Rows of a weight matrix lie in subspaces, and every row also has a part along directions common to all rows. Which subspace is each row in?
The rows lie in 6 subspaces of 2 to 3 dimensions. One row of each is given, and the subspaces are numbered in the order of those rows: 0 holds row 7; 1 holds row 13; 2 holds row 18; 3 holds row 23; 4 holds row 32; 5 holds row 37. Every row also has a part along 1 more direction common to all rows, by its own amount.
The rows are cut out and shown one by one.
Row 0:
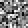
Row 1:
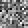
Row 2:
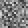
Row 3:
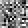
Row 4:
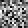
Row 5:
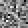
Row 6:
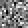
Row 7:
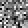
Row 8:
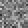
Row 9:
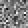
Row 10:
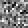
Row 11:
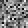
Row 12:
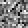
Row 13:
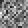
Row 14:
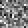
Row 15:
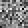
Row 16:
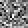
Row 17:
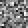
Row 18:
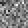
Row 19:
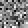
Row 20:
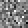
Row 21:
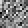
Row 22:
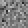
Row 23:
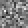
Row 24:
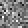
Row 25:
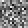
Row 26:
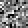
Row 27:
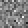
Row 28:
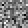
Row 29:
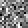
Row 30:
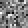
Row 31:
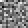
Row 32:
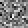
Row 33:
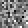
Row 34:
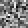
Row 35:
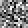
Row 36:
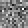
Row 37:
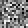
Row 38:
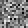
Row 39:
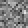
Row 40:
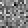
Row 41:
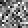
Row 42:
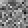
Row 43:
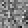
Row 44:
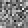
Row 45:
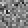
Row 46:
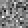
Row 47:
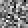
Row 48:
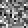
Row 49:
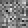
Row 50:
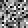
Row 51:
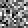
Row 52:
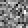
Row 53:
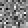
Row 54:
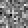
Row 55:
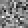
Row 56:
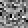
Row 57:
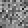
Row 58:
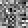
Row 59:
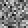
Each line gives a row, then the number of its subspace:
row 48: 4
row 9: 0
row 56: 4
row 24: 3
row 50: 5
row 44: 1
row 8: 0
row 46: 3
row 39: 2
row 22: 2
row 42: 2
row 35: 3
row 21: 1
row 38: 5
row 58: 5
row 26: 4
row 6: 3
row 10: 2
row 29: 0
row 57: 1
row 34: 3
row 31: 4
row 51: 4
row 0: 4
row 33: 0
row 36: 1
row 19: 0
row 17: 2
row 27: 0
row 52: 2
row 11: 5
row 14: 4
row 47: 3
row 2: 5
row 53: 0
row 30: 4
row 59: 5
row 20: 0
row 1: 1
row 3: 5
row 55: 3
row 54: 4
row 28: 0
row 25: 1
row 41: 2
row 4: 1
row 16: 4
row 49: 5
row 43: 0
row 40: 2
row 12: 2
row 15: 1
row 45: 2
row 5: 3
